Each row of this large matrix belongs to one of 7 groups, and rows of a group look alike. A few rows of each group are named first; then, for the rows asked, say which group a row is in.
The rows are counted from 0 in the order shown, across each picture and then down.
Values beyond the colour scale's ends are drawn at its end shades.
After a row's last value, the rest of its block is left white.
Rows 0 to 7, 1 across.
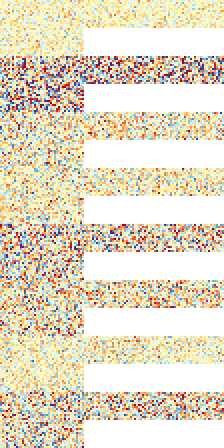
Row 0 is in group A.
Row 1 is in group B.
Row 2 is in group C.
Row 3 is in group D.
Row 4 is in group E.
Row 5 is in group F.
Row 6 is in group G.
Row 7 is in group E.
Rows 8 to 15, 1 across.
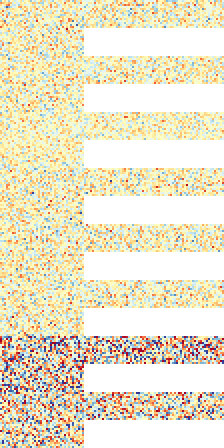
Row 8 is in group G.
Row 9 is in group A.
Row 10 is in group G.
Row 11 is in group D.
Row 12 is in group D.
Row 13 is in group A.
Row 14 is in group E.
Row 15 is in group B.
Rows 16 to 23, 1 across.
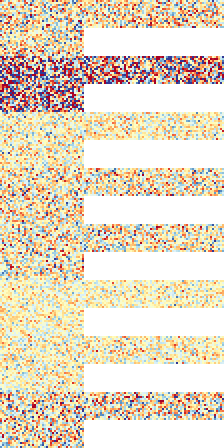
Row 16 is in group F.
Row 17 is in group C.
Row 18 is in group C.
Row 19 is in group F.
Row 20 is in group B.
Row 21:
D
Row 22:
E
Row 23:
G
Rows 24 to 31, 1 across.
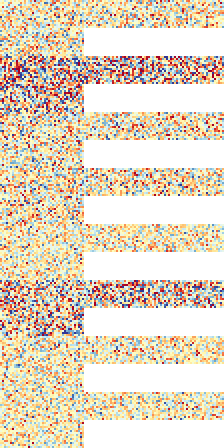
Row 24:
A
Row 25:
E
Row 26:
E
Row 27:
A
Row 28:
F
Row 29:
G
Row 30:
E
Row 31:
D
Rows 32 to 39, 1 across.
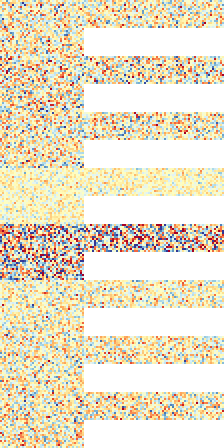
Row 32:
C
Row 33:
G
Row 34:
G
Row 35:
B
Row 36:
E
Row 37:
B
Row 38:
F
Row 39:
F
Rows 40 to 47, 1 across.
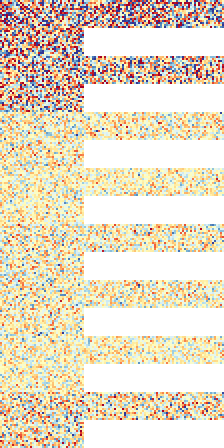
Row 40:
G
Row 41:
D
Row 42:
C
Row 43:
F
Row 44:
B
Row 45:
G
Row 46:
C
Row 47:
F
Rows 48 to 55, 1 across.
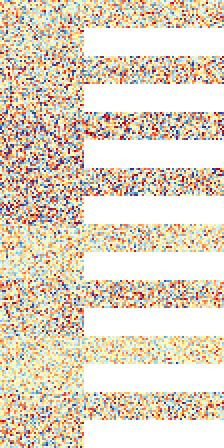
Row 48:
E
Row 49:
A
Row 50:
C
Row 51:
A
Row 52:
E
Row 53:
E
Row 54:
E
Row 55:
D
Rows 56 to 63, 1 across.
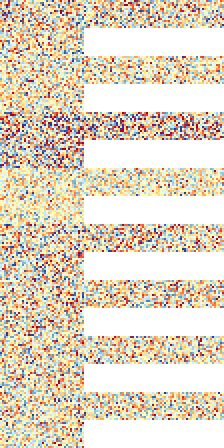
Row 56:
G
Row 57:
D
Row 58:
E
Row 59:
D
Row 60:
E
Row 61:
A
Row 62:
B
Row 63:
E
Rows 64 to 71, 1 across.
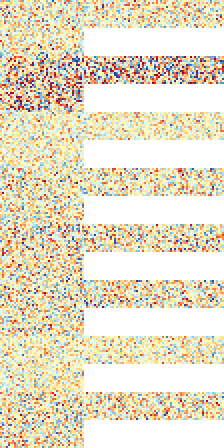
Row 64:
G
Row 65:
D
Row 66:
G
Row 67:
B
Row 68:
D
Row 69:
B
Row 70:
B
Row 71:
F
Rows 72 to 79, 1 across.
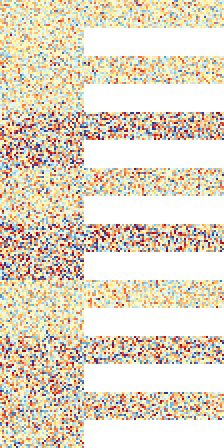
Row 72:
G
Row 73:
E
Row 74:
A
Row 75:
G
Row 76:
G
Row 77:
C
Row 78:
G
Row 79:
E
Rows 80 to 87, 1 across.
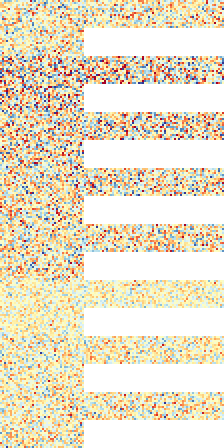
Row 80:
E
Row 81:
C
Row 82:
A
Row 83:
D
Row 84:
F
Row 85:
G
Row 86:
C
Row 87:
A
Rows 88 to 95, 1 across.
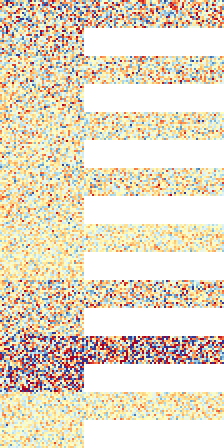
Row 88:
E
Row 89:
D
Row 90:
G
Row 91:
D
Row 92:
F
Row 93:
A
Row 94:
A
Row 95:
E
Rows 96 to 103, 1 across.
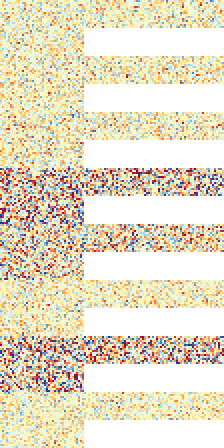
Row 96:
B
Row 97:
D
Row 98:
D
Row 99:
G
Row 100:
A
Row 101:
F
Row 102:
C
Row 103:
E
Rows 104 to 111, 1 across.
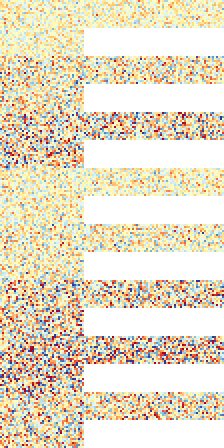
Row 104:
E
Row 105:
F
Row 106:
B
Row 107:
E
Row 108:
G
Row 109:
D
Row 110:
A
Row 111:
F
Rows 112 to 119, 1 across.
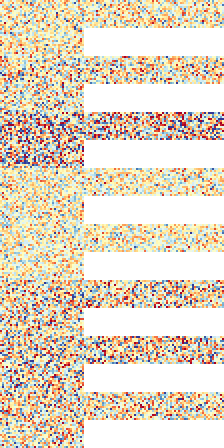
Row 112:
F
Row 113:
E
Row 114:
B
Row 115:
B
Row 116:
E
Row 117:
A
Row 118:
B
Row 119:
E
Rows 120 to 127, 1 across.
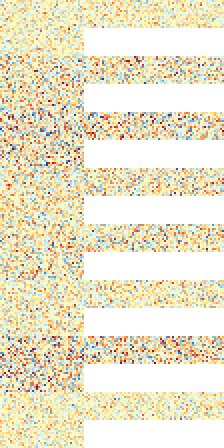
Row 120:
B
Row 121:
G
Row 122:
C
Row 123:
D
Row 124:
A
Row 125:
B
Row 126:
A
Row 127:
D
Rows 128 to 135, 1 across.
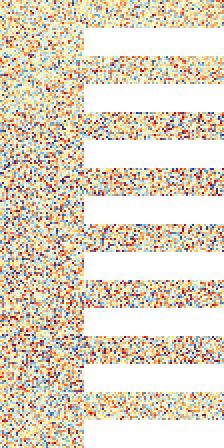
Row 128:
A
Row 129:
E
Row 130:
B
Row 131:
B
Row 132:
B
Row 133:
A
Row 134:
D
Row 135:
C
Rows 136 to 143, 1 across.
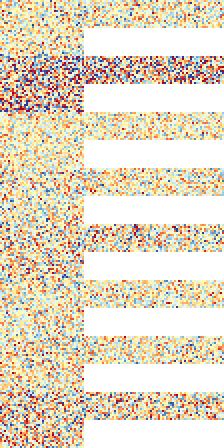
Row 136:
G
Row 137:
D
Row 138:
F
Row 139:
C
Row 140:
G
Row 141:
E
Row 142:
D
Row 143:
F
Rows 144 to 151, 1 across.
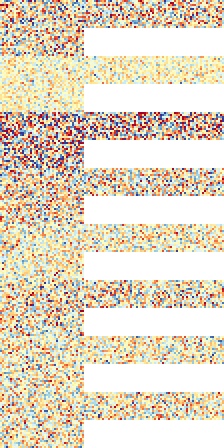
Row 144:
E
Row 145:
D
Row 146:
E
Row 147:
D
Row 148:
E
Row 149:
D
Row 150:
B
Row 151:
A
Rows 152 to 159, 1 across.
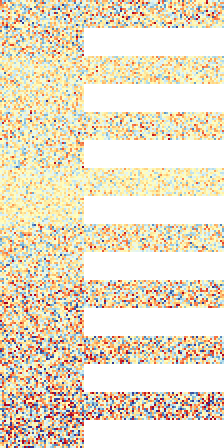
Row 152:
E
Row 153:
F
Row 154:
E
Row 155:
D
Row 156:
C
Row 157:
F
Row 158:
C
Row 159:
A
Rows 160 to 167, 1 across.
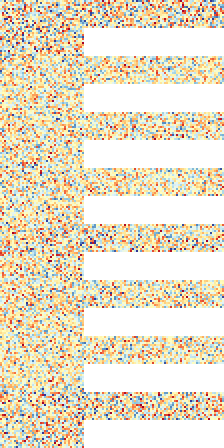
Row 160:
B
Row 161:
C
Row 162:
A
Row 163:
C
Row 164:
D
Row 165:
D
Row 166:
G
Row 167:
E
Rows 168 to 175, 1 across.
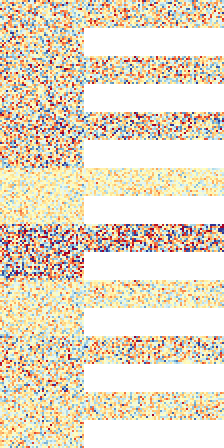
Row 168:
C
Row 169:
G
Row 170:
G
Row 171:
F
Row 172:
B
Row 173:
G
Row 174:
G
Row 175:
D
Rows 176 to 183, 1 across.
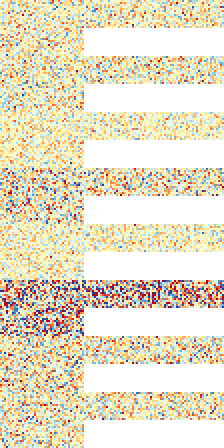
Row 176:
A
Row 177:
B
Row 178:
D
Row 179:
C
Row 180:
G
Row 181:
E
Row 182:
F
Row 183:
B
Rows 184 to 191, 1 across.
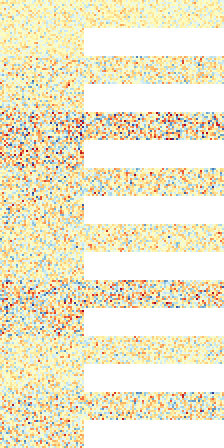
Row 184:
C
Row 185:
B
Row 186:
F
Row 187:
B
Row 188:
C
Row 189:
E
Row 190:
G
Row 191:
B
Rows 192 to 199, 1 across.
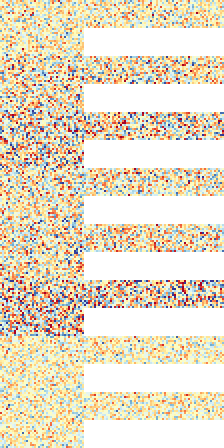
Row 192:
A
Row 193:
A
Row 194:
C
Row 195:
G
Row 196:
F
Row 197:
B
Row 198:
G
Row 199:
G
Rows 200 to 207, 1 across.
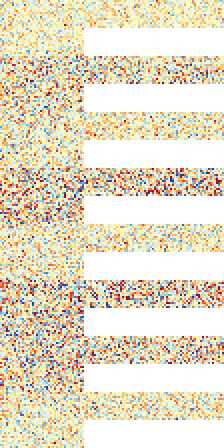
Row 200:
C
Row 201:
D
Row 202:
C
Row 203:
F
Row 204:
A
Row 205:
E
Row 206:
D
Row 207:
E
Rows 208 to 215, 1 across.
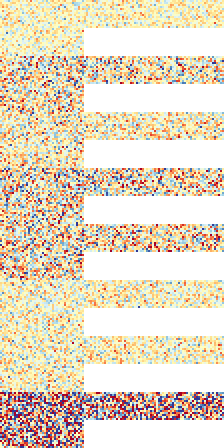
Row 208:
E
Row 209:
F
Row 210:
F
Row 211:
E
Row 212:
F
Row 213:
C
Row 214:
C
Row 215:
F
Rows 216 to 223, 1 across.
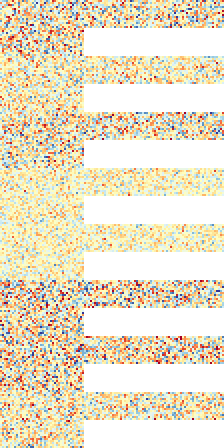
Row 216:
D
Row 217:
F
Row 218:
B
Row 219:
G
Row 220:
B
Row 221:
G
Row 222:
F
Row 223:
A
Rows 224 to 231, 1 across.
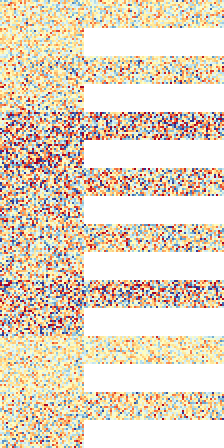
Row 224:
D
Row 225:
D
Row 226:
A
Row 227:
C
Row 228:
C
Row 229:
G
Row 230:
F
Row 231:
B
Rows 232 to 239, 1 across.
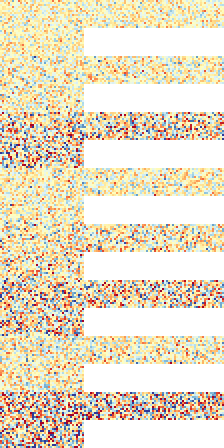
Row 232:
F
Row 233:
C
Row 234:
A
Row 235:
A
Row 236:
A
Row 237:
C
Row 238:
D
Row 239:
A
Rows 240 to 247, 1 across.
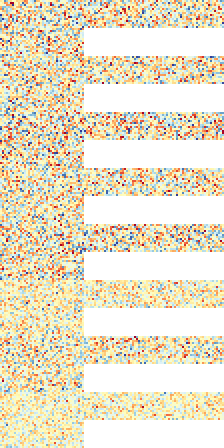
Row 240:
C
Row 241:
B
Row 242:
C
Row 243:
E
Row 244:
G
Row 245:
F
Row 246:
G
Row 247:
E
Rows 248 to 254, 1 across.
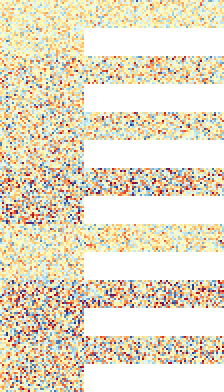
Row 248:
B
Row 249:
B
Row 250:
G
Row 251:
A
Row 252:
C
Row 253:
A
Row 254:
D
